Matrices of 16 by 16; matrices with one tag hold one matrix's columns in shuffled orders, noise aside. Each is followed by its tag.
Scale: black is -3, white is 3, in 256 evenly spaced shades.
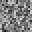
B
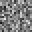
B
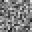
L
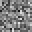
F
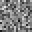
L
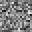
F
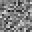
F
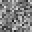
L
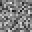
F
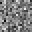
L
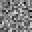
F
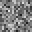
B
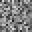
L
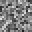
B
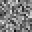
B
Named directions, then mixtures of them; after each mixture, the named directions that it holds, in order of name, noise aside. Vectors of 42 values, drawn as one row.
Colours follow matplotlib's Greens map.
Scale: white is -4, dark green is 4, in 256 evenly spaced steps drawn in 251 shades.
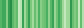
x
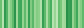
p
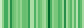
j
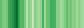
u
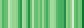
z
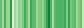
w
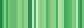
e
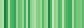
j, p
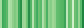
z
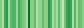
e, j, p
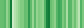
w, x, z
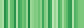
j, p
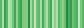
p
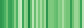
e, x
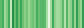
j, w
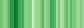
u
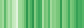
u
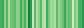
e, z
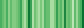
e, z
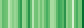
z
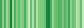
u, w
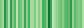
j, p, w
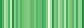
j, w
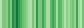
e, u, w
